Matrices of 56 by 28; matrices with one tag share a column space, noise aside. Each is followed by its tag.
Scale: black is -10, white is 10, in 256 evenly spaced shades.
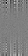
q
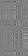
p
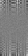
q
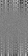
q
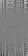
q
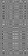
p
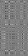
p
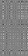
p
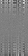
q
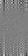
q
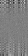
q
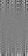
q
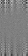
q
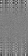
q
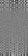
q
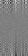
q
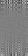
q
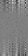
q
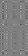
p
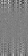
q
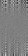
q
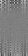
q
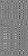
p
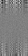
q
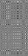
p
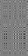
p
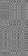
p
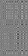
p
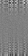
q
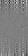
q
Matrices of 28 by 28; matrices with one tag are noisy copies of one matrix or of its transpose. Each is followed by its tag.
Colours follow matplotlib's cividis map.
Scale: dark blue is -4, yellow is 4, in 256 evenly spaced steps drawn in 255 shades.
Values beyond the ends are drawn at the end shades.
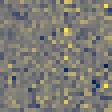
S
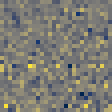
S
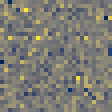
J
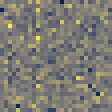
J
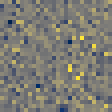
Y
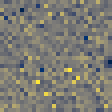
Y
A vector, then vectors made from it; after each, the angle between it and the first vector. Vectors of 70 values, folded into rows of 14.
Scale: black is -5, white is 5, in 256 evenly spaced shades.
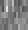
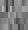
nearly opposite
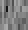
nearly opposite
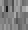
nearly opposite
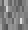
partly aligned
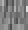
partly opposed
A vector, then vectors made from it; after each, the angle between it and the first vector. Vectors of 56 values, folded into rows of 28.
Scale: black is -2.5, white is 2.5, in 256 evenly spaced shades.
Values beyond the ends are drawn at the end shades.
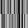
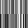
nearly opposite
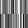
nearly opposite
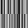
nearly parallel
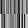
nearly parallel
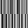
partly aligned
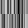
nearly parallel
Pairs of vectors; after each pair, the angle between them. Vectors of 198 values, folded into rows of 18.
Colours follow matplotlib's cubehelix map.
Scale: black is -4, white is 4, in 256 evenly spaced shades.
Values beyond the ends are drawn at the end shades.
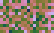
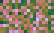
nearly opposite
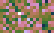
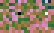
partly opposed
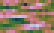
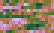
nearly opposite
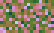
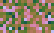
partly aligned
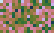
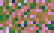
orthogonal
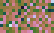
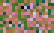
partly aligned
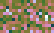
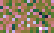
partly opposed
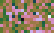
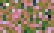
orthogonal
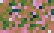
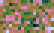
partly aligned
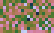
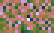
nearly opposite
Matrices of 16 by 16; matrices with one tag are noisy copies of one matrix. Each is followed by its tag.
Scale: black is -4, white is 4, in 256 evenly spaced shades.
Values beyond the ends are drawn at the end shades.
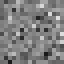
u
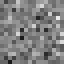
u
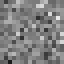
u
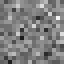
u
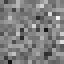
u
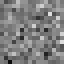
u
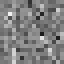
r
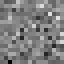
u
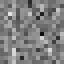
r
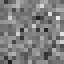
u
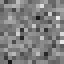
u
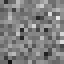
u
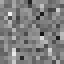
r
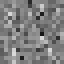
r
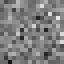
u
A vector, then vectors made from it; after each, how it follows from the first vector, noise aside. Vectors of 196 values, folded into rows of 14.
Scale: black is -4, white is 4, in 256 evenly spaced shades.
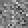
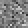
negated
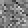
negated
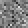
negated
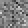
negated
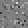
partly zeroed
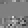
partly zeroed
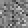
negated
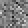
negated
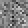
negated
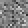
negated
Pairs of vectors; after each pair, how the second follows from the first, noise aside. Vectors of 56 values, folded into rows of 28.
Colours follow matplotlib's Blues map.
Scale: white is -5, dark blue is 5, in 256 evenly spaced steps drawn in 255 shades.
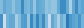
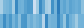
shuffled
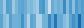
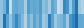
shuffled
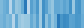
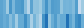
shuffled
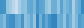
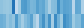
sign-scrambled
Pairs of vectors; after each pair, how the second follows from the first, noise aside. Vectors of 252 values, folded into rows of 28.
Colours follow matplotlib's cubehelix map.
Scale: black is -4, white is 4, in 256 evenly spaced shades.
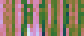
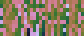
sign-scrambled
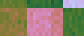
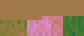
partly zeroed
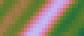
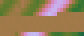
partly zeroed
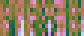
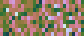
shuffled
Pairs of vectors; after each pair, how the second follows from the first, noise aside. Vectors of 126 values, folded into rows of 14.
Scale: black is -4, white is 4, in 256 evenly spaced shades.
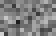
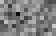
shuffled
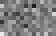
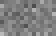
shrunk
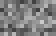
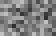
shuffled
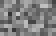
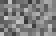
shuffled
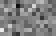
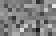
reversed
